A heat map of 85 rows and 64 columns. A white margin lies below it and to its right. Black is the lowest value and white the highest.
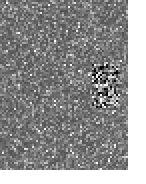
The halves do not mirror each other. No row or column stands out. The texture is fine-grained noise. There are no regular stripes. In the middle right lies a patch that is rougher than the rest. On average the colour sits 50% of the way up the scale. Values change most from cell to cell in the middle right.
